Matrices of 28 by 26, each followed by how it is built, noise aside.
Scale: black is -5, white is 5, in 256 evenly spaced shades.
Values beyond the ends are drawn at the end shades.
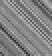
Toeplitz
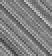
Toeplitz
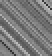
Toeplitz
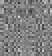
low rank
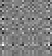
low rank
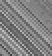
Toeplitz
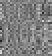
low rank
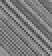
Toeplitz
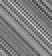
Toeplitz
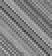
Toeplitz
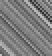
Toeplitz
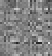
low rank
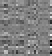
low rank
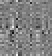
low rank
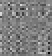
low rank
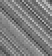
Toeplitz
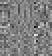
low rank
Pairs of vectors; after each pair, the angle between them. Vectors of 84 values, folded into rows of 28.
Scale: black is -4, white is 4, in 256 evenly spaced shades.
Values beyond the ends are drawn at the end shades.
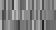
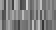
nearly parallel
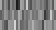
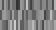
nearly parallel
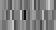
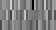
partly opposed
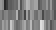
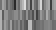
orthogonal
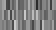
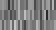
partly aligned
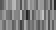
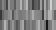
partly opposed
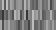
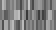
partly aligned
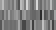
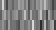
orthogonal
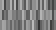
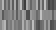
nearly parallel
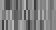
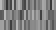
orthogonal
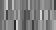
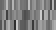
nearly parallel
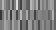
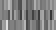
orthogonal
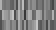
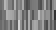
partly aligned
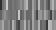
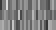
nearly parallel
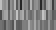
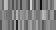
partly aligned
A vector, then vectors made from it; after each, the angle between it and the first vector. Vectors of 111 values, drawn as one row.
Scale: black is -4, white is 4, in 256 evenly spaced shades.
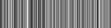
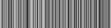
nearly opposite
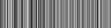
nearly parallel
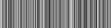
partly opposed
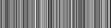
orthogonal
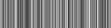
partly opposed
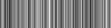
orthogonal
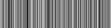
nearly opposite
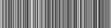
nearly opposite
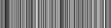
orthogonal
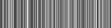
nearly parallel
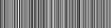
partly aligned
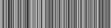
nearly opposite
